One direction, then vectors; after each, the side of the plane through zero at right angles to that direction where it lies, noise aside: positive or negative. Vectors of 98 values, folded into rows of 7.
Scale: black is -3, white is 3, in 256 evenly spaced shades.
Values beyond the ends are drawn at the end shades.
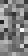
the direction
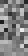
positive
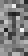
positive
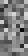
negative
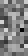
negative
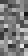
positive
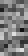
negative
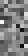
negative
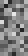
negative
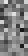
negative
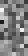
positive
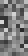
negative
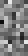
positive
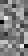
positive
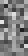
negative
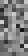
negative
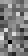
negative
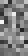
negative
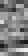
negative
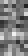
negative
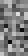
negative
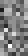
negative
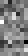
negative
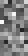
negative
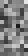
negative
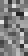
negative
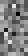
positive
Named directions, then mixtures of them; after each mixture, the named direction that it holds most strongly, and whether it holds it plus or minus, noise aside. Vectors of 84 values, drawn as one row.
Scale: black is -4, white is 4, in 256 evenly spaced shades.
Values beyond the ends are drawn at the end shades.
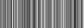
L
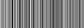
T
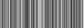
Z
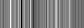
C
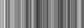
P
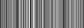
T, minus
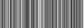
Z, plus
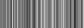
L, plus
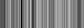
P, minus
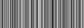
Z, plus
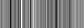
C, minus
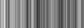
P, plus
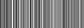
T, minus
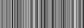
L, minus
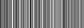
T, minus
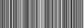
Z, plus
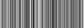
Z, plus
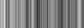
P, plus
